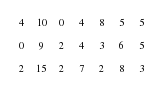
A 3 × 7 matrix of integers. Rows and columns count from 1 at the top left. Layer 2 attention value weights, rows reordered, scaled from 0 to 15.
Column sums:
6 34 4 15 13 19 13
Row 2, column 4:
4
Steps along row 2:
up down up down up down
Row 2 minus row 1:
-4 -1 2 0 -5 1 0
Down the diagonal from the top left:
4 9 2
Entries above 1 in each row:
6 6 7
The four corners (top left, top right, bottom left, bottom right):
4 5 2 3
